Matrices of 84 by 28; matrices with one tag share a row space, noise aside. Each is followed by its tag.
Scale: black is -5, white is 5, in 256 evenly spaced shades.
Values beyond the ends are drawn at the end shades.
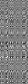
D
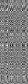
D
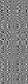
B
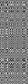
D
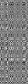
D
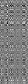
D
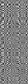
B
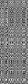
D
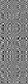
B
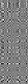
B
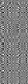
B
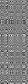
D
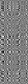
B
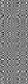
B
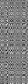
D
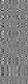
B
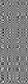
B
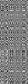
D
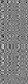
B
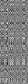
D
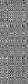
D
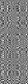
B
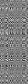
D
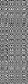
D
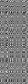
D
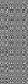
D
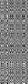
D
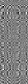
B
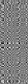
B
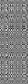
D
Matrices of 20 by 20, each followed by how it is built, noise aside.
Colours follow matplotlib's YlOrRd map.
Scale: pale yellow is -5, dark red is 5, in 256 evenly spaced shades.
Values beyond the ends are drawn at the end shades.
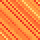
Toeplitz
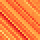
Toeplitz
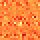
uneven rows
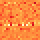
uneven rows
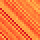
Toeplitz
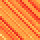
Toeplitz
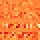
uneven rows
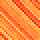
Toeplitz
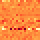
uneven rows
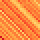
Toeplitz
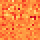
uneven rows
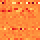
uneven rows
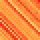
Toeplitz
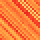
Toeplitz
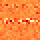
uneven rows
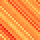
Toeplitz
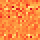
uneven rows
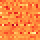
uneven rows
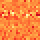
uneven rows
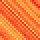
Toeplitz
